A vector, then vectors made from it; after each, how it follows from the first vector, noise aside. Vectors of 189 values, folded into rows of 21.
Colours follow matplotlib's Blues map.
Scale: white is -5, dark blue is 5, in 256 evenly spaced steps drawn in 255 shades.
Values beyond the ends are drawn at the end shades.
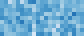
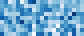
scaled up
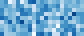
scaled up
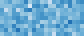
wrapped around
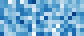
scaled up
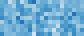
copied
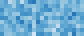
copied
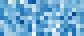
scaled up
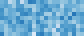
copied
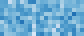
copied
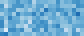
wrapped around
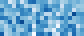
scaled up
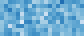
wrapped around
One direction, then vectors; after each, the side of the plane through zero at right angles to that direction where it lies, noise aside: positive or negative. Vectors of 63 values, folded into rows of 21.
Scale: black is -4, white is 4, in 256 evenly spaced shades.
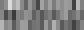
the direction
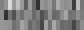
positive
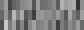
negative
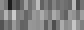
negative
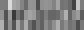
positive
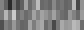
negative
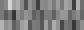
positive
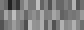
negative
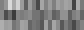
positive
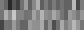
negative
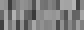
negative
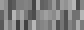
negative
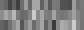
negative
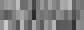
positive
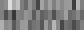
positive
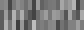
negative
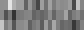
positive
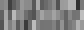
negative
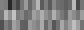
negative
